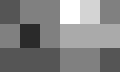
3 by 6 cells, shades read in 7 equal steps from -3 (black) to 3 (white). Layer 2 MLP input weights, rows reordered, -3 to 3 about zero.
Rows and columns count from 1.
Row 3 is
-1 -1 -1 0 0 -1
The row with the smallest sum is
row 3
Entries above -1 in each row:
5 5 2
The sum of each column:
-2 -3 -1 4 3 0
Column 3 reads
0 0 -1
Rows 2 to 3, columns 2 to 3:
-2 0 | -1 -1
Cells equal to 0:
7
